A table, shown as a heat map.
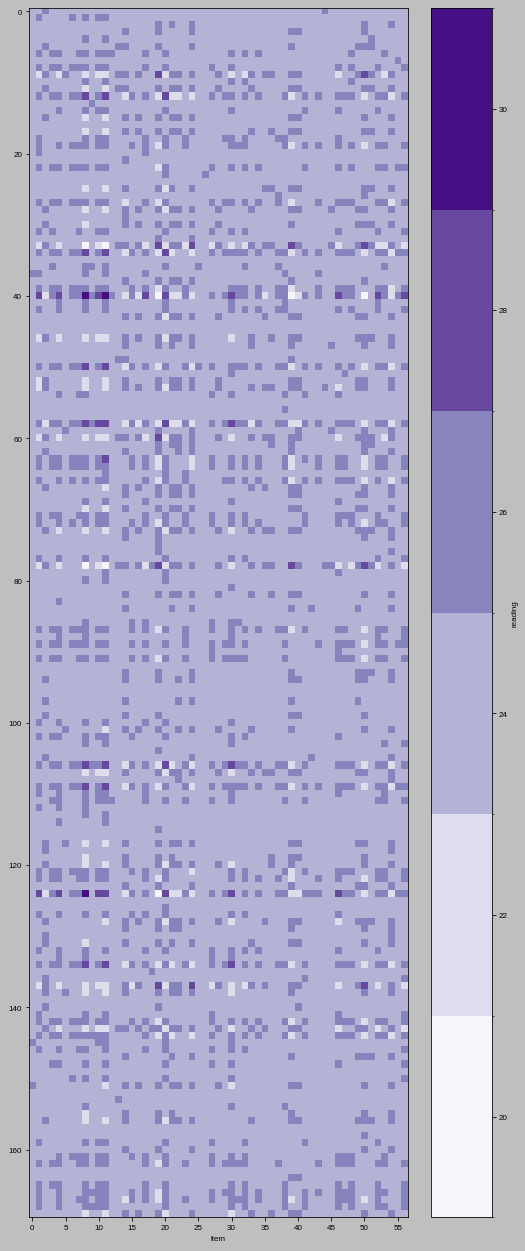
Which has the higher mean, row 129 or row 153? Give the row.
129
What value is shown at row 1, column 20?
24
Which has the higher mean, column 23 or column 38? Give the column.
38
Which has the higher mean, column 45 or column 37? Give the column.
37
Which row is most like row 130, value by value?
118
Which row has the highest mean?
40
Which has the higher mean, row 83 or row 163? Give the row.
83
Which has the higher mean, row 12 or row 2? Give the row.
12
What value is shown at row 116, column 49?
24
